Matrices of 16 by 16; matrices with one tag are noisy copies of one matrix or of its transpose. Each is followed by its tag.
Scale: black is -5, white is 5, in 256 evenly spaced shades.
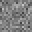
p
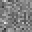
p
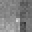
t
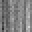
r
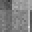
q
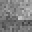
t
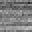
r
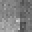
t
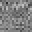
p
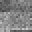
q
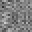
p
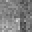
t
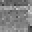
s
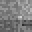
t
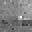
t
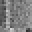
s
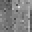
q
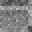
s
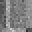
s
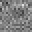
p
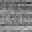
r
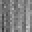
r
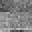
q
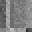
s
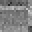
s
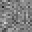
p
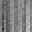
r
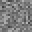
p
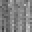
r
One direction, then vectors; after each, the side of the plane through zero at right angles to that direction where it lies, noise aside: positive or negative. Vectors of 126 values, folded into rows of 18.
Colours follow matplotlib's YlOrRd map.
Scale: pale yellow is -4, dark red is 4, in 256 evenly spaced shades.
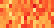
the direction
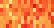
positive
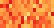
negative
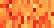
negative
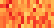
negative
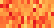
negative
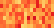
negative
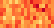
positive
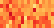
negative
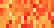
positive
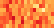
negative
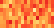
positive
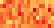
negative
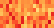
negative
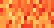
positive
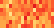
positive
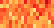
positive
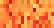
negative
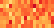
positive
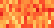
positive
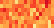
positive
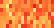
positive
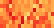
negative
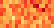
positive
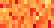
negative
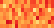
positive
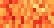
negative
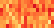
positive
